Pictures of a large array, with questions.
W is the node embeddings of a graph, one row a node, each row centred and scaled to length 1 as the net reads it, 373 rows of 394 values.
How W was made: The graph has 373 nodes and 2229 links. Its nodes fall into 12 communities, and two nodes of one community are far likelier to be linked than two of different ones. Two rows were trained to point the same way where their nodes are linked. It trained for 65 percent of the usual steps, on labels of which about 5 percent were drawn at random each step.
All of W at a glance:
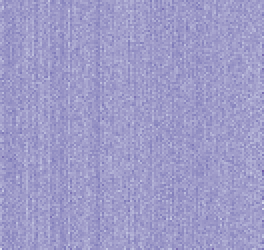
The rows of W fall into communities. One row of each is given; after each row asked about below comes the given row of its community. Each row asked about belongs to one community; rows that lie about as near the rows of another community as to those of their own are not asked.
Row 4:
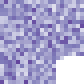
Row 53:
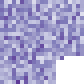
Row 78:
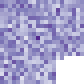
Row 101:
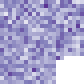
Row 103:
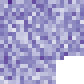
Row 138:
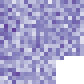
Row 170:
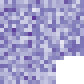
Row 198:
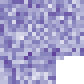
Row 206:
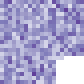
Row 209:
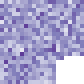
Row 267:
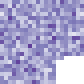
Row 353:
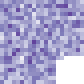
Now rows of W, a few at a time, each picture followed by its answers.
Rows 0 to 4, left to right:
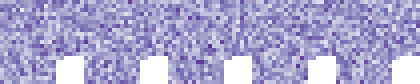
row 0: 138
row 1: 267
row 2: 138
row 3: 267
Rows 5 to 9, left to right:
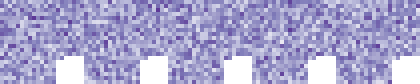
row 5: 78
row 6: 138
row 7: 206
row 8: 53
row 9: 138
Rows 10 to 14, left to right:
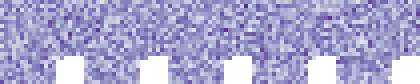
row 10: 206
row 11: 206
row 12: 206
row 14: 103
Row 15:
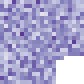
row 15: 267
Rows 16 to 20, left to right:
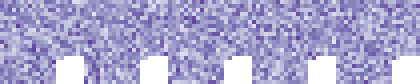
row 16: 267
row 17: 198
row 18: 267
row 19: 53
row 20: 353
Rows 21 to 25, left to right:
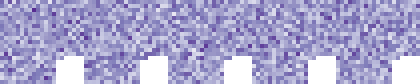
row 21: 206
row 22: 103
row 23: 101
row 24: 209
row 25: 198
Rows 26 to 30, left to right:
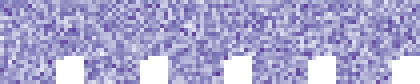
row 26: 78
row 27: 103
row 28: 353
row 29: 353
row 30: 101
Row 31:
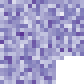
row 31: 206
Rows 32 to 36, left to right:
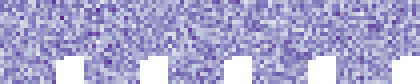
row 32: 78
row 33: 103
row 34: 267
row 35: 353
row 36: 53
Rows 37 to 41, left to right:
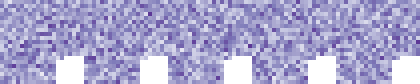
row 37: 209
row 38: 198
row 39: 101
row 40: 103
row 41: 206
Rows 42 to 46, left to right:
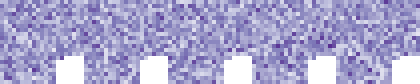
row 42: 103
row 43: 170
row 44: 101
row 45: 103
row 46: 4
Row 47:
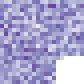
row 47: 353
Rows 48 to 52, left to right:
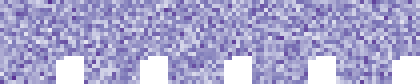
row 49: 53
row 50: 103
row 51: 267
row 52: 138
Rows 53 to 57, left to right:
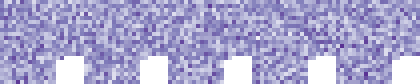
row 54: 198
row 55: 353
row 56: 78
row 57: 267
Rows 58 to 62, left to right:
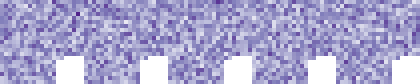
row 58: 138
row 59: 78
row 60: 4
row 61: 206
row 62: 209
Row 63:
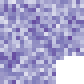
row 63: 101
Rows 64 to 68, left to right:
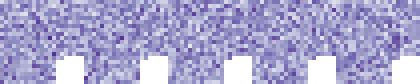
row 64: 53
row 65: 198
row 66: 206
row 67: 53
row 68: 101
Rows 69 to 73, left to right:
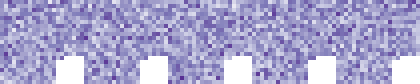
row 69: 53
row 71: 198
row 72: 206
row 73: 78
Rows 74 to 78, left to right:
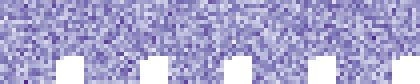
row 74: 4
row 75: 53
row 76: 53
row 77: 198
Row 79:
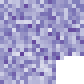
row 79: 4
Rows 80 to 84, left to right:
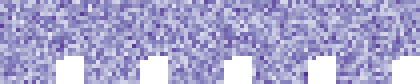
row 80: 101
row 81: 53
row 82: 206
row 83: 78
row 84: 101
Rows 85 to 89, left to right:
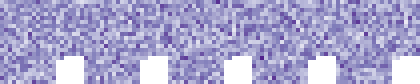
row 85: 103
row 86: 209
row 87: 209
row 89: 198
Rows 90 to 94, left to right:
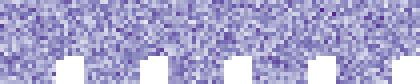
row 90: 101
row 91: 206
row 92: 4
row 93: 103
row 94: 78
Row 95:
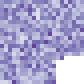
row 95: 103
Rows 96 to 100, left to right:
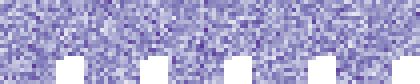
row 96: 353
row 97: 78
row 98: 353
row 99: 267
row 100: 101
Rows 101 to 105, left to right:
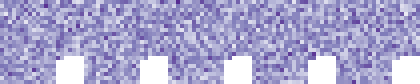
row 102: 206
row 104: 101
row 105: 198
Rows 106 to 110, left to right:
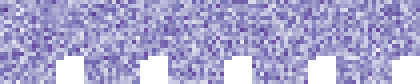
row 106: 101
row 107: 103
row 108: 138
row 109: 138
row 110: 198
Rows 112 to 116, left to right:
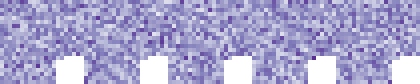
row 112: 78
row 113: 198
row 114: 170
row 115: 78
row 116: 138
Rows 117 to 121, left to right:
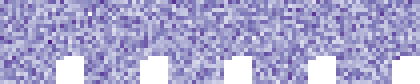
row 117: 4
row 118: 101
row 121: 138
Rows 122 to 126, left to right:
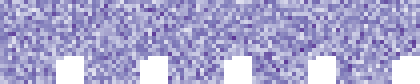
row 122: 138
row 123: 53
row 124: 53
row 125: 101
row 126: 198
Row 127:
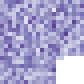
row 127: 198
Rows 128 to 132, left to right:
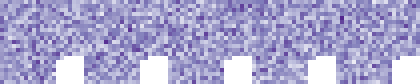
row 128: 353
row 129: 101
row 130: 78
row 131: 353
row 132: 209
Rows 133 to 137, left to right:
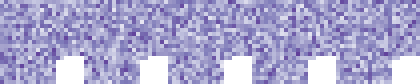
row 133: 4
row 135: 53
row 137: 206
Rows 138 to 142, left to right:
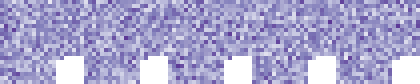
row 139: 103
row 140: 209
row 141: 4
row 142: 4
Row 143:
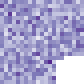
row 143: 170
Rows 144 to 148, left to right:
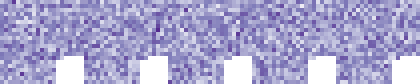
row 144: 353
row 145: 53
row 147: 198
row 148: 103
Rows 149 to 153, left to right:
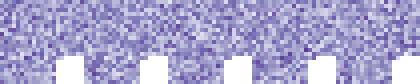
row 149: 170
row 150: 101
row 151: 353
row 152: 103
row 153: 4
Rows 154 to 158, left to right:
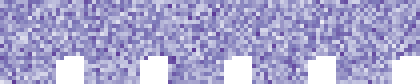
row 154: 103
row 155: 53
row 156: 4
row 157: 53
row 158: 103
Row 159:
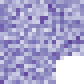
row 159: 353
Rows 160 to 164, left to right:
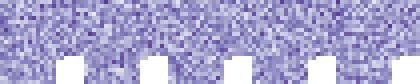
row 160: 138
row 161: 198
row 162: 101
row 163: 267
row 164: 267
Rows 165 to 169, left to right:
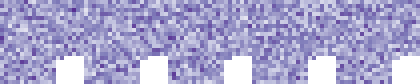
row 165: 78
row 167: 103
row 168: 53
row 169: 78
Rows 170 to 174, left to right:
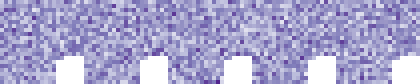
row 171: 170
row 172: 267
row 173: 4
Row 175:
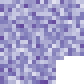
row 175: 267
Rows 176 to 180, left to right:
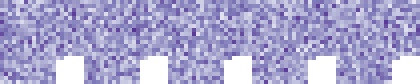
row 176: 138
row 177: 198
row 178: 78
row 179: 138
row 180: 206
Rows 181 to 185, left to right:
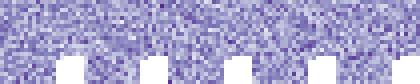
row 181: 353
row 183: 267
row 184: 209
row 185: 209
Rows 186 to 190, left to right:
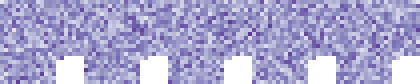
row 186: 209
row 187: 209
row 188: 198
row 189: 206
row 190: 101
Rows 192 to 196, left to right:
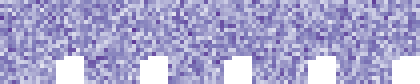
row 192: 198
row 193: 103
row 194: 170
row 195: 53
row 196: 138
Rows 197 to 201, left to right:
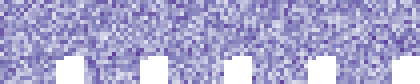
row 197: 103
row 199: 53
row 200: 53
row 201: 78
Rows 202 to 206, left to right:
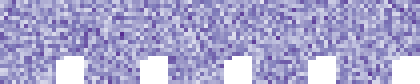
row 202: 170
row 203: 78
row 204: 103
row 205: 170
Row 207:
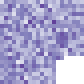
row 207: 101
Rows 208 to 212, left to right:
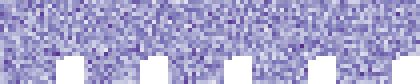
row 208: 209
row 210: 209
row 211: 267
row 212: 353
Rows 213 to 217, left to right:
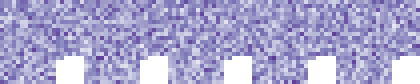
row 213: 78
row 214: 4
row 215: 53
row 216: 267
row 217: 53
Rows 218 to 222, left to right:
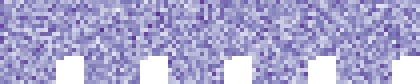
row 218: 267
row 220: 138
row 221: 206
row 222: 206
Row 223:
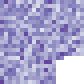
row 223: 170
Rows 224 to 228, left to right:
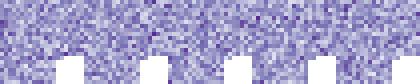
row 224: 267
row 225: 101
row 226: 53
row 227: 170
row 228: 101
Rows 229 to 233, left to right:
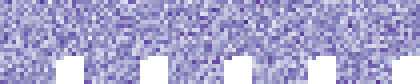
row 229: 206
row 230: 267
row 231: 170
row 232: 53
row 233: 209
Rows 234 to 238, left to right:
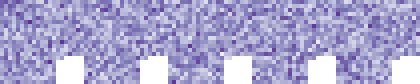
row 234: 170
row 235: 78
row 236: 198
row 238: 101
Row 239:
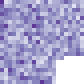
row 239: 267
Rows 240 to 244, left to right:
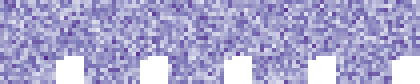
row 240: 101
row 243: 103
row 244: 170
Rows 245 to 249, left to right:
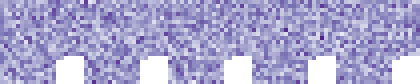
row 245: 138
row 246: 267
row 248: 209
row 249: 209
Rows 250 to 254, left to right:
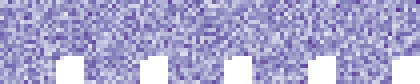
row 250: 4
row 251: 103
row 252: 267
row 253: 103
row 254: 170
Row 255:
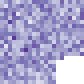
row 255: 103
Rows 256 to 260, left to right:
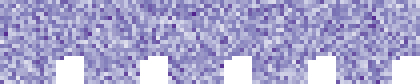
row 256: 53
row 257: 53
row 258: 103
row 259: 103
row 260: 53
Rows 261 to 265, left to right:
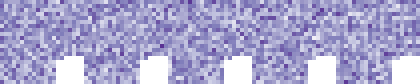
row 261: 53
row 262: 103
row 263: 78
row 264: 353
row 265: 209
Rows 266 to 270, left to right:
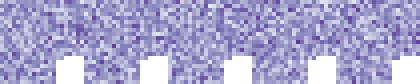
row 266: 209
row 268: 206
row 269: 53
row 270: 206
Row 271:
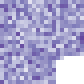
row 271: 353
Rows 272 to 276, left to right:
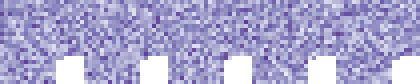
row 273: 138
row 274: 4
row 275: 53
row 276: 103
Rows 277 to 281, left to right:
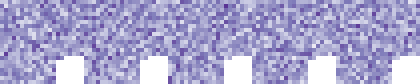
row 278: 198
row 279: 198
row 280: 353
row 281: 353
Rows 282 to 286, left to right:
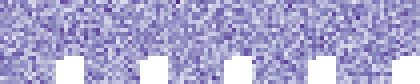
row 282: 101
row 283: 78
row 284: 206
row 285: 206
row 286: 353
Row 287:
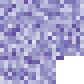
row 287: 138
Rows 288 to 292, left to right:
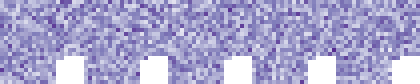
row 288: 101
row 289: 206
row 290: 198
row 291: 198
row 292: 101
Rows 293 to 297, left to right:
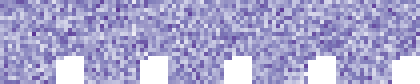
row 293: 78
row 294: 138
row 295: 206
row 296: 170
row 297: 138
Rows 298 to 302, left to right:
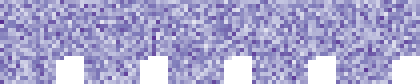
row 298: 53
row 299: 53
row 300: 198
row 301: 353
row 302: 353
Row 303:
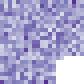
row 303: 4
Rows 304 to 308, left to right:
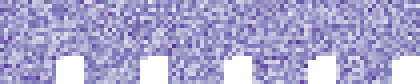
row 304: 267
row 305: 198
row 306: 53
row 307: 103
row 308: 206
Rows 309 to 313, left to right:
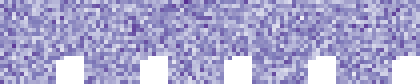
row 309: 170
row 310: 209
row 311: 78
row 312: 198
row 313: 4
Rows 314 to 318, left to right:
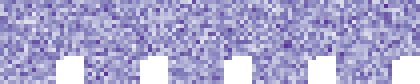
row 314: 353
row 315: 78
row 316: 206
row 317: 138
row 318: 209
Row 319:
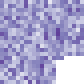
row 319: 53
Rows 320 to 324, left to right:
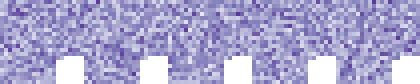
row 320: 267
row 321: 353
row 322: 209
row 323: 78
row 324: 198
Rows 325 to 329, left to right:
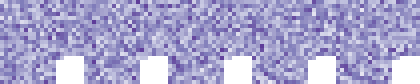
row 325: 4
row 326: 198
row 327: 198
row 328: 267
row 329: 267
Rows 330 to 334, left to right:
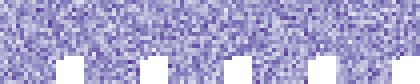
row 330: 206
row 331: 209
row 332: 170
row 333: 78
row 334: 53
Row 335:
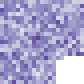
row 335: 101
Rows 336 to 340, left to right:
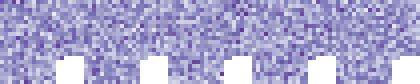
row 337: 138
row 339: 170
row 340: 267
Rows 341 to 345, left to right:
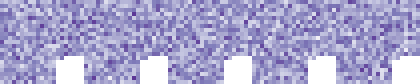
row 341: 138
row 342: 170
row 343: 267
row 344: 198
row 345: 198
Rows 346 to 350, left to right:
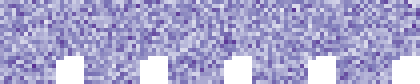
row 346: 103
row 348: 103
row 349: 267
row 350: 103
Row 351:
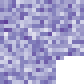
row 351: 267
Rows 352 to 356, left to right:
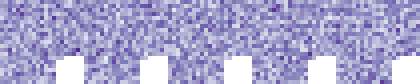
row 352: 206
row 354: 198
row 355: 353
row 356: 170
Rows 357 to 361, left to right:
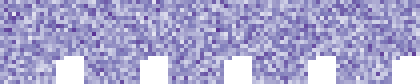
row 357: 353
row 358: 78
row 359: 209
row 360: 101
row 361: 78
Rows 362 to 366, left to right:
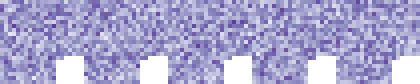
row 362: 198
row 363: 103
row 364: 170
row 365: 101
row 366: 353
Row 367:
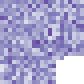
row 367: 103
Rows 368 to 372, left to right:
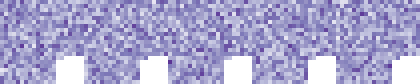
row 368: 53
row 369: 206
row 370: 206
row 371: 267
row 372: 209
